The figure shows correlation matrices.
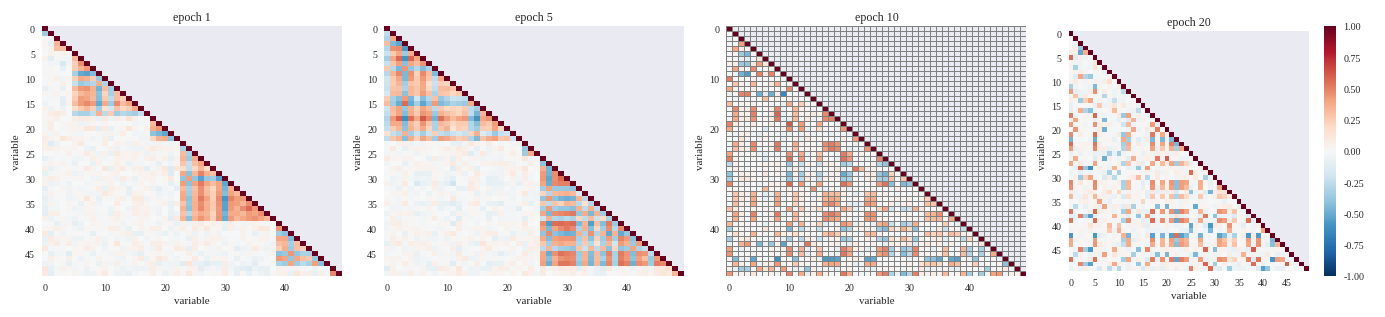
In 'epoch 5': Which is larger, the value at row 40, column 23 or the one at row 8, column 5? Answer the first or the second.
the first
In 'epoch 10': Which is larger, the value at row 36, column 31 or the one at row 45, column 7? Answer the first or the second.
the first
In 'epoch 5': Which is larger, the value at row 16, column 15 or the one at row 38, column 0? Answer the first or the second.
the second
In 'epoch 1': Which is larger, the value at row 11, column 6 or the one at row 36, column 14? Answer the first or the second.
the second
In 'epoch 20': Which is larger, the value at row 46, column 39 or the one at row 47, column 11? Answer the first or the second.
the first
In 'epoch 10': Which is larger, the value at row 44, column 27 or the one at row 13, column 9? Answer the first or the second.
the first
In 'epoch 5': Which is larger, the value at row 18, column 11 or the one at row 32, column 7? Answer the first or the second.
the first
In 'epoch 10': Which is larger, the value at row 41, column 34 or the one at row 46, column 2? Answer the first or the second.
the first
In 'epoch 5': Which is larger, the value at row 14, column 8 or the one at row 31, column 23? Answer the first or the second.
the first
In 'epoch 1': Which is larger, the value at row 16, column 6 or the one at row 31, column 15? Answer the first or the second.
the first
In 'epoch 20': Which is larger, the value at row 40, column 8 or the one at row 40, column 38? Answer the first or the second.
the first
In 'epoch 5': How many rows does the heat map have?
50
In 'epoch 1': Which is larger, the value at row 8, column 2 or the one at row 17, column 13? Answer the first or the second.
the first
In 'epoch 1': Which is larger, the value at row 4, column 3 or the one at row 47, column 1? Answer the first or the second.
the first
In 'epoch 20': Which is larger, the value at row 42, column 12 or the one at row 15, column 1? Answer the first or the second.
the second
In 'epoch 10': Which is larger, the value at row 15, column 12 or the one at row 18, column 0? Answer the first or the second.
the first
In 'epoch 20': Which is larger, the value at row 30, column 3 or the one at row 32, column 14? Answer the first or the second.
the first
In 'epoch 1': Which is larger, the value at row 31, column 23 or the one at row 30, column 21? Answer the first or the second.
the first
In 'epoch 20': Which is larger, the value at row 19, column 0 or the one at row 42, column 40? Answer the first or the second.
the first
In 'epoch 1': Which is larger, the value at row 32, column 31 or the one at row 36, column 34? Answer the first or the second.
the second
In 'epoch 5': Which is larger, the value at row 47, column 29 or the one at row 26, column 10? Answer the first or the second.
the first
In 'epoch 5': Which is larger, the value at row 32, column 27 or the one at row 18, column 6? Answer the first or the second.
the second
